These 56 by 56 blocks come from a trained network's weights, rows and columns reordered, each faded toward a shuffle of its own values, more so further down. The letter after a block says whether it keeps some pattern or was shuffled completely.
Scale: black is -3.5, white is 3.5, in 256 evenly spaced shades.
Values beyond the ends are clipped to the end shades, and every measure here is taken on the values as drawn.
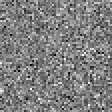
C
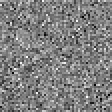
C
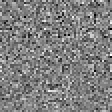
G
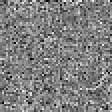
G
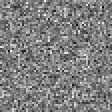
G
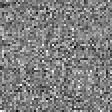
G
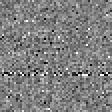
G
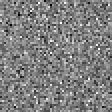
C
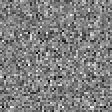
G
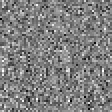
G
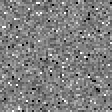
C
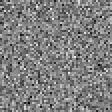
C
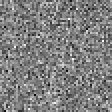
C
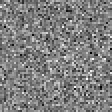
C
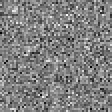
G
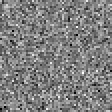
C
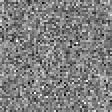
C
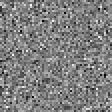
C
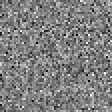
G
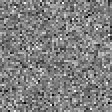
C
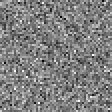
C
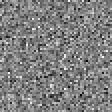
G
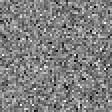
C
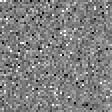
C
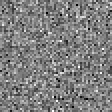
C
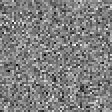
G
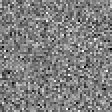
C
